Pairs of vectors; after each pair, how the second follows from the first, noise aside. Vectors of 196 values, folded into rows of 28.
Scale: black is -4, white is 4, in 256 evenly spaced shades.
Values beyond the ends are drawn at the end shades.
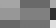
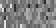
shuffled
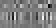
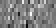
shuffled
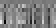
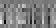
copied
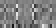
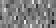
shuffled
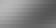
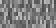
shuffled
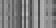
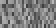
shuffled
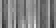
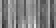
copied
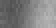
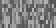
shuffled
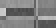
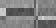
copied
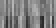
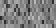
shuffled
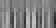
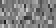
shuffled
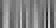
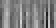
copied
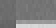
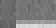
copied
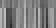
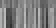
copied
